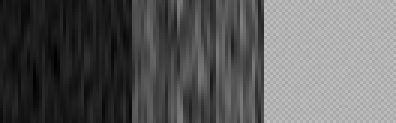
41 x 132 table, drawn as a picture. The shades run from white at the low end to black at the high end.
The table splits into one row of 3 panels. Panel 1,1: very high, streaked downward, faint in contrast. Panel 1,2: high, streaked downward. Panel 1,3: low, checkered, faint in contrast.
